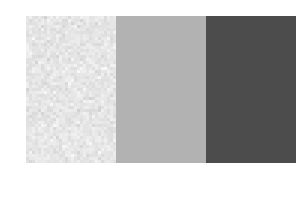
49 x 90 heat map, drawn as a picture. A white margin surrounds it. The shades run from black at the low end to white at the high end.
The table splits into one row of 3 panels. Panel 1,1: very high, fine-grained, faint in contrast. Panel 1,2: high, flat. Panel 1,3: low, flat.
